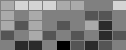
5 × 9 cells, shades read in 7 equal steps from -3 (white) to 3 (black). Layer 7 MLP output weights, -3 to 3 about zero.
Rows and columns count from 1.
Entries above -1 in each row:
2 7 6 8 9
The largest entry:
3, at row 5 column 5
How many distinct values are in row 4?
4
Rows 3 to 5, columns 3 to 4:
-1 0 | -1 1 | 2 0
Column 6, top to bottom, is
-1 0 0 1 1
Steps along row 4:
down down up down up down up down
